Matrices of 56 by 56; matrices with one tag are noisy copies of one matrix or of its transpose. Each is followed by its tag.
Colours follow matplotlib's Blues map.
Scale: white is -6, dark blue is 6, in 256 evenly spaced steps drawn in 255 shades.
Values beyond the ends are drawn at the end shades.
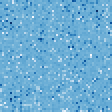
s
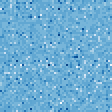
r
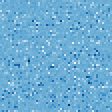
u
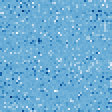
s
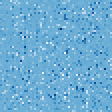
u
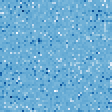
s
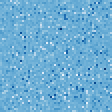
u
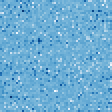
s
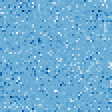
s
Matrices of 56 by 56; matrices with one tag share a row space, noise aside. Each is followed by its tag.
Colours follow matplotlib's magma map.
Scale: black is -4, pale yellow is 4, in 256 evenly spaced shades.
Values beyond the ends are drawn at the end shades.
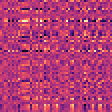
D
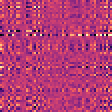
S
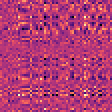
D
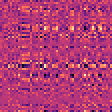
D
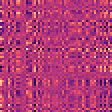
S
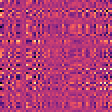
S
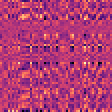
D
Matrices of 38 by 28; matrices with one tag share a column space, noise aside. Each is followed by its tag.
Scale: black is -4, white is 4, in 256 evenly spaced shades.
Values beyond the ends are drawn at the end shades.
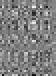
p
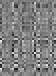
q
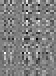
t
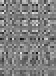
t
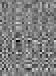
q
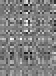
t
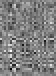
q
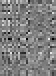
t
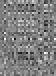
t
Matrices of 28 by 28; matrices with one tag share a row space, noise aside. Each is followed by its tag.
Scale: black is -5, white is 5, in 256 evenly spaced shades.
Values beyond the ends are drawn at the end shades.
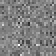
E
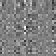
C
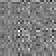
E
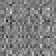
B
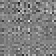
E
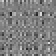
B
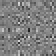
E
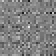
E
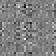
C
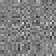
E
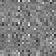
E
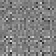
B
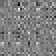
E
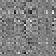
C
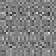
B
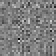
E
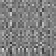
B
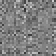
C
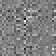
C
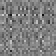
B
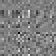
E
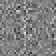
C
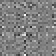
C
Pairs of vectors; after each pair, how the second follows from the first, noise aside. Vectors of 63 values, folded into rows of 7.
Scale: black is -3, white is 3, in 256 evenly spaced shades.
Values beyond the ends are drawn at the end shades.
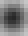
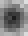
copied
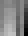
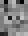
shuffled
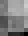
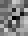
shuffled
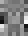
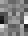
copied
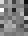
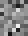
shuffled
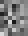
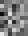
copied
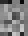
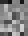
copied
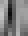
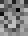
shuffled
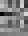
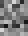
shuffled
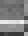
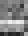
copied
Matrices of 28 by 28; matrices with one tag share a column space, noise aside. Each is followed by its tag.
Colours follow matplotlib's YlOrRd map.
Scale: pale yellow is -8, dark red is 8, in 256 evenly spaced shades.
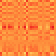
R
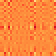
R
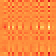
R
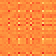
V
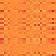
V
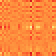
R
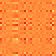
V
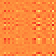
V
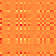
V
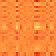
R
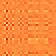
V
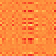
V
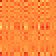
R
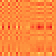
R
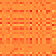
V
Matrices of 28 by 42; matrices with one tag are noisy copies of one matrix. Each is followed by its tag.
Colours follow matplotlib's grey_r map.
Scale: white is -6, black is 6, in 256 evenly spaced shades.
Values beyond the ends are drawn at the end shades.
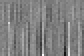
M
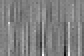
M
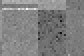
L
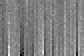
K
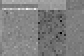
L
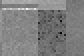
L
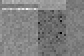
L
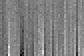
K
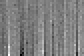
K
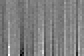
K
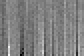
K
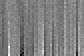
K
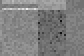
L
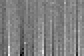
K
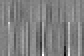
M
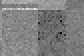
L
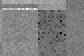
L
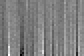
K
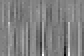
M
